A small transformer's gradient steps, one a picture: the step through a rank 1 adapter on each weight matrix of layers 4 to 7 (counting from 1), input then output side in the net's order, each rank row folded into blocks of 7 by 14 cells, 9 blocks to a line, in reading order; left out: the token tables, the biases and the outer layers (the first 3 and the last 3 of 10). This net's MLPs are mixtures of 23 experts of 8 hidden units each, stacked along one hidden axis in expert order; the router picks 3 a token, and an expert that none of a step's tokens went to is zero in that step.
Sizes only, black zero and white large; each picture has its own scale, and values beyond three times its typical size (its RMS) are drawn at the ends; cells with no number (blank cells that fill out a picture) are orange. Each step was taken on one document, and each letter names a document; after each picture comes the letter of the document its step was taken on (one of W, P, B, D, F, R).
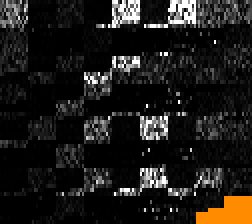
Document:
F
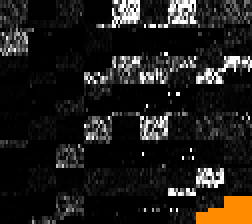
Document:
F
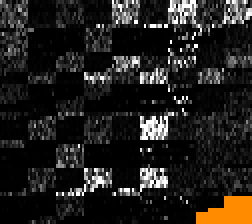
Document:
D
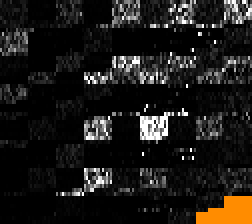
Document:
F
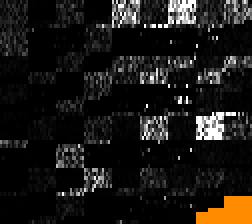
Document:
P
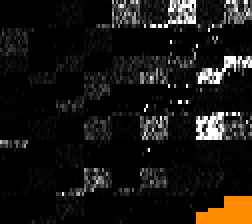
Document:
P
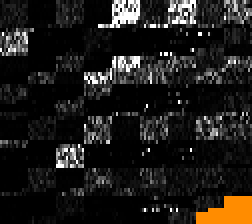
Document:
F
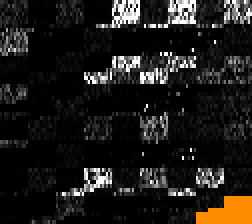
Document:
F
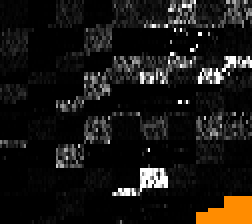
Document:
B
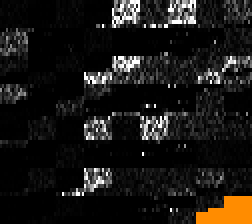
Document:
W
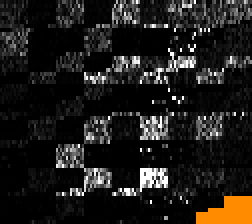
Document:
D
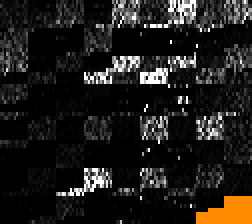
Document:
P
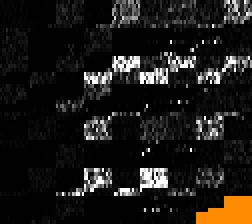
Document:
W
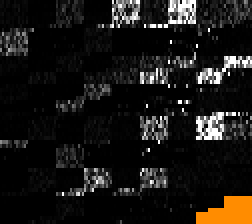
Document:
P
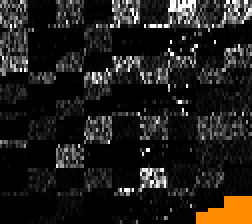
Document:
D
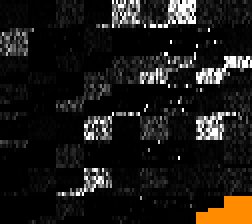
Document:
P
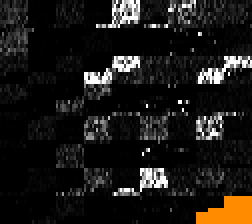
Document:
W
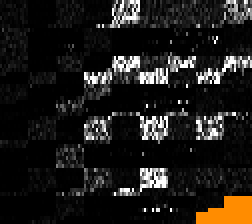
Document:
W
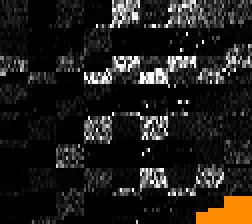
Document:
W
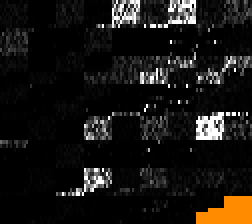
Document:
P
